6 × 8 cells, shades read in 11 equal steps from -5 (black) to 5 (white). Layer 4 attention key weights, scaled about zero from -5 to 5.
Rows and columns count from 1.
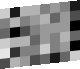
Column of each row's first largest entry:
1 2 5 1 1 8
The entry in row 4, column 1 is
3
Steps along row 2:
up down up up down up down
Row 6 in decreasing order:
3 2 1 -1 -1 -2 -2 -4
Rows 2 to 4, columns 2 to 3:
2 0 / -5 -2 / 2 2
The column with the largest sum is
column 1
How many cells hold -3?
1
